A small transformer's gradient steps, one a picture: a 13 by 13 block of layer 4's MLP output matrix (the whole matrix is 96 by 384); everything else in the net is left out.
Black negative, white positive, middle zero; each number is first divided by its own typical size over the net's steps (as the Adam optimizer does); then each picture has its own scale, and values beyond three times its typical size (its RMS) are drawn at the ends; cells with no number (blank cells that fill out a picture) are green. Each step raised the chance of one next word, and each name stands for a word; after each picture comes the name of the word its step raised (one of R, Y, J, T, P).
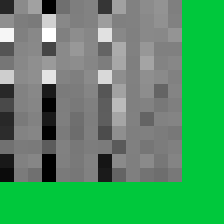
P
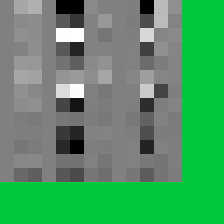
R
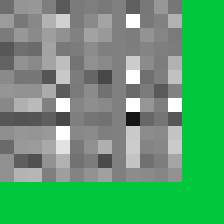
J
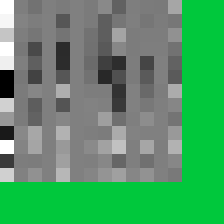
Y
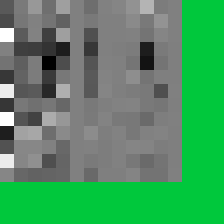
R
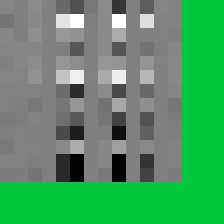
P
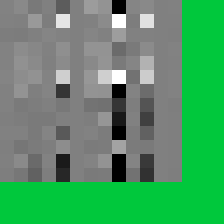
P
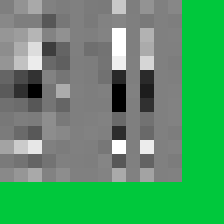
Y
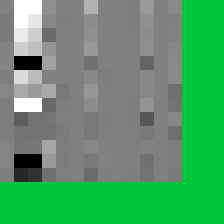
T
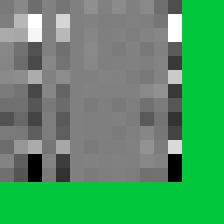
P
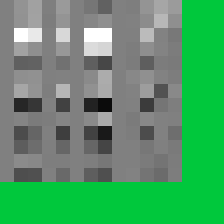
R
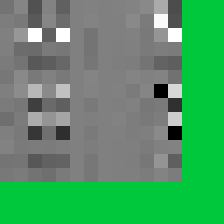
R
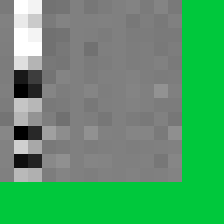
Y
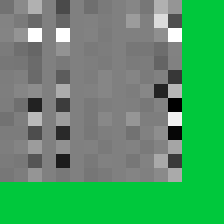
R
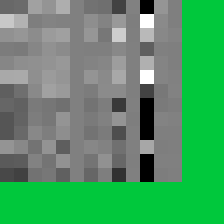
P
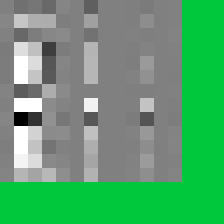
J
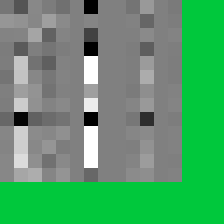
J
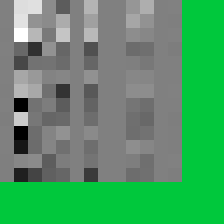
R
